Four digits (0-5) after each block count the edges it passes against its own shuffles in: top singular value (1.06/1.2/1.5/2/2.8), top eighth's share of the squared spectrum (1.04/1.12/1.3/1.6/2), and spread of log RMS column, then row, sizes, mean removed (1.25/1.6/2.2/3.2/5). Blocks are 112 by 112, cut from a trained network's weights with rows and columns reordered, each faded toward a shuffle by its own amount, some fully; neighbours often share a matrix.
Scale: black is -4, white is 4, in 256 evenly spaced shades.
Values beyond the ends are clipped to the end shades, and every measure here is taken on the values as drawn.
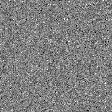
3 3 1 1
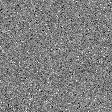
0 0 0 0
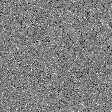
0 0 0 0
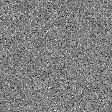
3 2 0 1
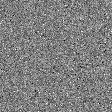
0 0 0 0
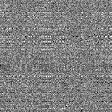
4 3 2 3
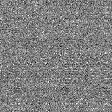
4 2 1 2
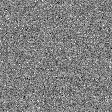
2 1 0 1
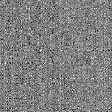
3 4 2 3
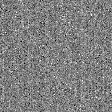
2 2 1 1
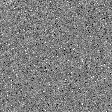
0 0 0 0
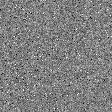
0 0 0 0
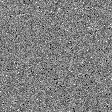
1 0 0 0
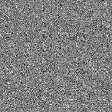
3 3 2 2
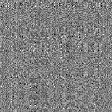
4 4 2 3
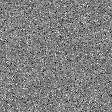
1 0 0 0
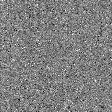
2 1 0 1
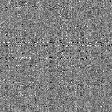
3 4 2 3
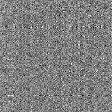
4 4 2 3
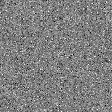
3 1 0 0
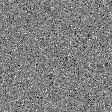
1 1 0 0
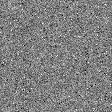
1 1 0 0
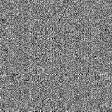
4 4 2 2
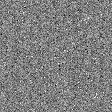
2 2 0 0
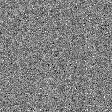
2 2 0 0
